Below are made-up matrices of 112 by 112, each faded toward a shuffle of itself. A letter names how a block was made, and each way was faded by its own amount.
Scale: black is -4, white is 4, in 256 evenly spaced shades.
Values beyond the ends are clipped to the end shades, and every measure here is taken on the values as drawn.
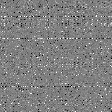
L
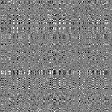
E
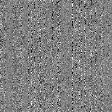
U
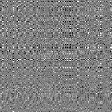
E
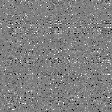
L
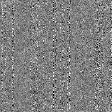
U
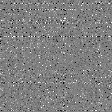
L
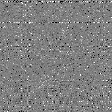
L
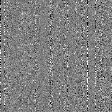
U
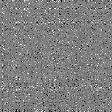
L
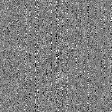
U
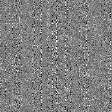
U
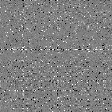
L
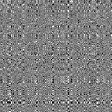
E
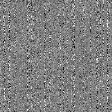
U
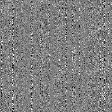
U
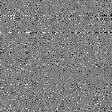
L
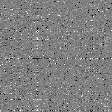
L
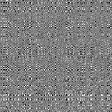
E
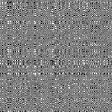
E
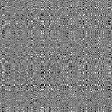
E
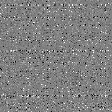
L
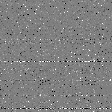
L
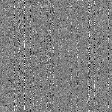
U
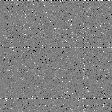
L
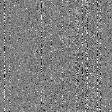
U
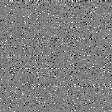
L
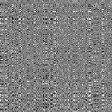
E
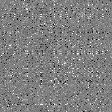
L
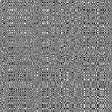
E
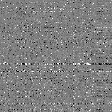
L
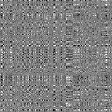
E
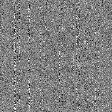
U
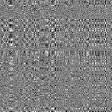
E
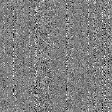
U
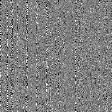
U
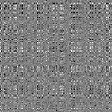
E
